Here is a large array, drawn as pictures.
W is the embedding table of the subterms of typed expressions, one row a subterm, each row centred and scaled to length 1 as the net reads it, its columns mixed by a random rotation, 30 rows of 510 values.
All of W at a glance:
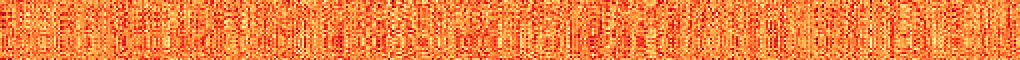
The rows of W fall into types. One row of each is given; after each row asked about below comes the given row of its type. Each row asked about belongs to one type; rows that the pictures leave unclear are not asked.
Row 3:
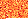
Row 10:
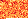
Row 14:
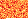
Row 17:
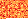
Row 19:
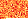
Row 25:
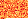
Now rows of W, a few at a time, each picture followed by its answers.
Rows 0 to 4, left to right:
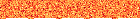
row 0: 3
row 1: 17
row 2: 25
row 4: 19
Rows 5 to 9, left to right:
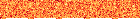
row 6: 10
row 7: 10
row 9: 17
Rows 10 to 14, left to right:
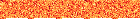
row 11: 3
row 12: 19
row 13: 10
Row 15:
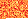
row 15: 17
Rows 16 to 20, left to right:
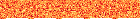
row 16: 14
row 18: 25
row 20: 25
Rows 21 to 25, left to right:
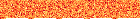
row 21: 19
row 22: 25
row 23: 14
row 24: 10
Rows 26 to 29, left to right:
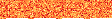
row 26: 17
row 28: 17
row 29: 10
